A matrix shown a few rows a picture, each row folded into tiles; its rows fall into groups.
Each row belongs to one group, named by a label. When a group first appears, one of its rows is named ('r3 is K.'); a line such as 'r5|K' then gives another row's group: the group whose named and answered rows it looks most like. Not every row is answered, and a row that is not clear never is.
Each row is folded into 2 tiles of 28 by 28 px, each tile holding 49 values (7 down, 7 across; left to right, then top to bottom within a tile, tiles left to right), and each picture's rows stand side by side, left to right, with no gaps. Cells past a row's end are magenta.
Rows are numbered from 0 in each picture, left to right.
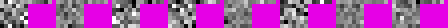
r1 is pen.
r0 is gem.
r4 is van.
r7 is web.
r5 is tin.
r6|pen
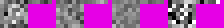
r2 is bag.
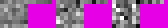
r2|web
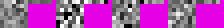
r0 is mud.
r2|pen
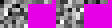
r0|bag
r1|bag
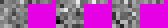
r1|van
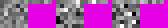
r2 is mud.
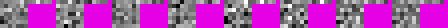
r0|van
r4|van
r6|tin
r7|tin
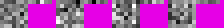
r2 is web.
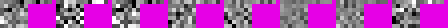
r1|gem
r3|tin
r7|van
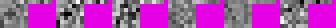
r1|tin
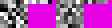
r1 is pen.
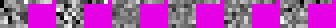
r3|pen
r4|tin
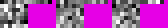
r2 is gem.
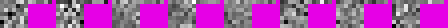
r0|tin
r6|bag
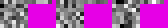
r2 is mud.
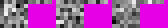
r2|van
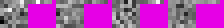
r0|van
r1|mud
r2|gem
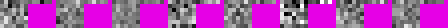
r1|van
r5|web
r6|gem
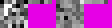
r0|bag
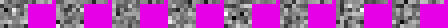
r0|pen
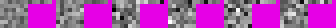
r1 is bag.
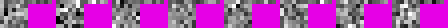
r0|bag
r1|van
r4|mud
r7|bag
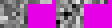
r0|web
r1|tin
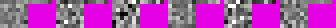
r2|tin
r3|web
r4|mud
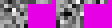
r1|tin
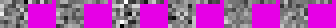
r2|mud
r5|gem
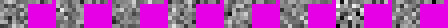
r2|van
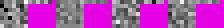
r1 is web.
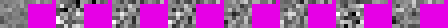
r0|van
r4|tin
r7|van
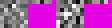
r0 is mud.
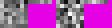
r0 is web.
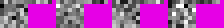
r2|gem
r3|bag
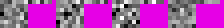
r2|mud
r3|pen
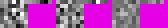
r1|mud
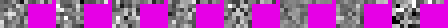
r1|web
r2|gem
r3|bag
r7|van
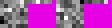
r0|van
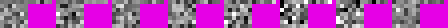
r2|mud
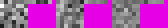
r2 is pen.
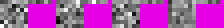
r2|mud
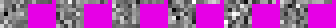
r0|bag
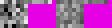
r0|pen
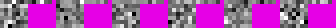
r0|mud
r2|mud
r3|tin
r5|web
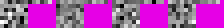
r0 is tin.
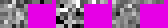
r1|van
